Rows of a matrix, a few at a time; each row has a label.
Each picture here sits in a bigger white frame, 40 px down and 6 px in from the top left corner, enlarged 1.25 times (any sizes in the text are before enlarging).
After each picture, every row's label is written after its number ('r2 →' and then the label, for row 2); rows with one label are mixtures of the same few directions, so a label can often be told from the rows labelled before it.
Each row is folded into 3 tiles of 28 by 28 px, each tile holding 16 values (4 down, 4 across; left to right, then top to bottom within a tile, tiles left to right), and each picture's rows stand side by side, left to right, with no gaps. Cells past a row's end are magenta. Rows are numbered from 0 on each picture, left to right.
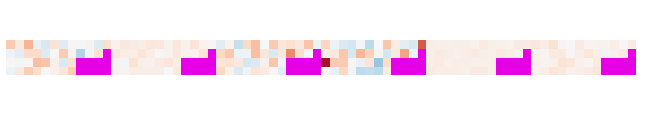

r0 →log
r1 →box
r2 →log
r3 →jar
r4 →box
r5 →log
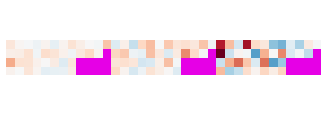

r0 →jar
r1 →log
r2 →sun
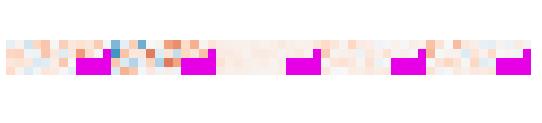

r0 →log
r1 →sun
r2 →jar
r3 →sun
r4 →sun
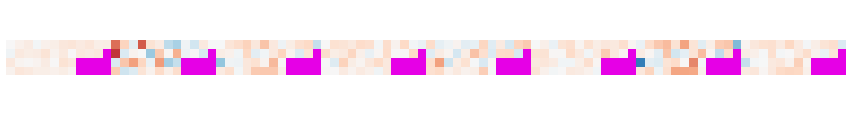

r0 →sun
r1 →sun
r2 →jar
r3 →box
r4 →box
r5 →log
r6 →jar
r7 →jar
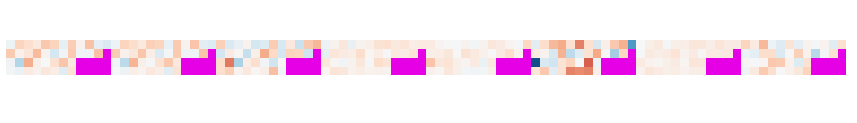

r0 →box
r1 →box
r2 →box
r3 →sun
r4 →jar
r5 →jar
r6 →sun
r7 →log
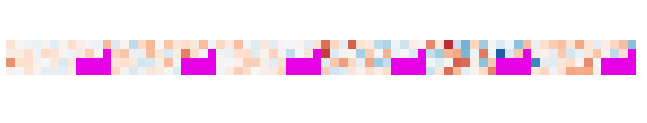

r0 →jar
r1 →log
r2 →log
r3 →sun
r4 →log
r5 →jar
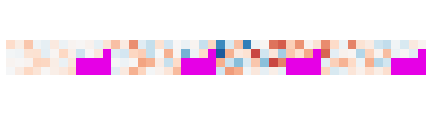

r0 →log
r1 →log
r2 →sun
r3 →sun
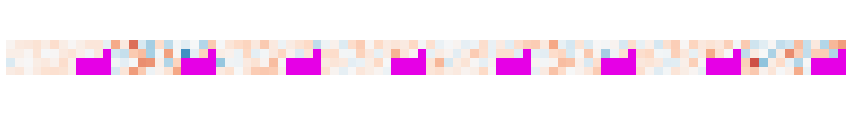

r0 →jar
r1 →log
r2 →jar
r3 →log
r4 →box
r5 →log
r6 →log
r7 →box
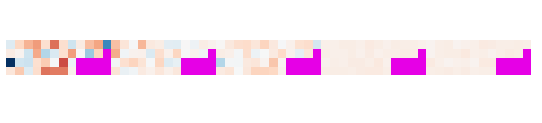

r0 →jar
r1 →sun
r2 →jar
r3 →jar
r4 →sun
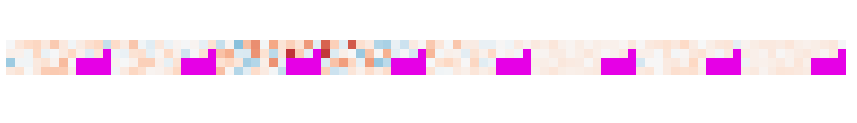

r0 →jar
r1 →log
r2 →log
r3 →sun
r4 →sun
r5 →log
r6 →jar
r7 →jar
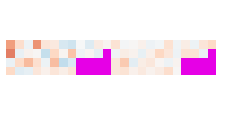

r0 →sun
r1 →box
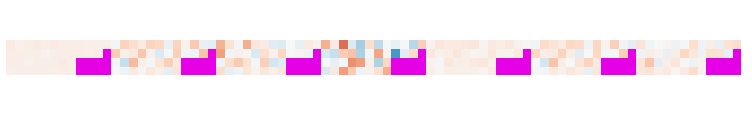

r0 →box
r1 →box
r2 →sun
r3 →log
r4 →box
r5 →box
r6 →box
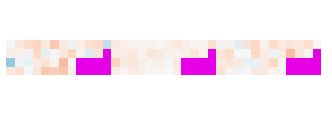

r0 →jar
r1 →jar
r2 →log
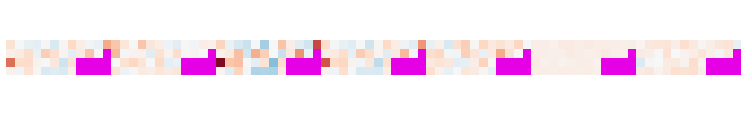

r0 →jar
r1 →sun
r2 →jar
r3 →jar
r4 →log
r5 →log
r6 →jar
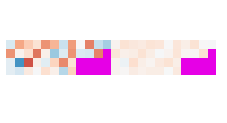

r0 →box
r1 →box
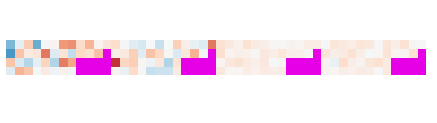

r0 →sun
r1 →jar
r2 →sun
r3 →box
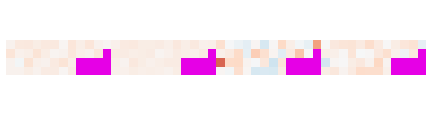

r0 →box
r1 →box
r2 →jar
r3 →jar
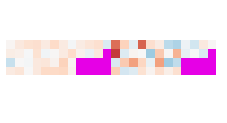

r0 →jar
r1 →sun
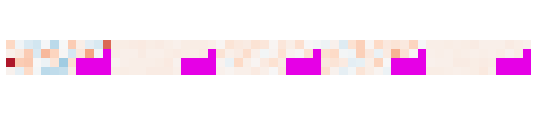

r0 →jar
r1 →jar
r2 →box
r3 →log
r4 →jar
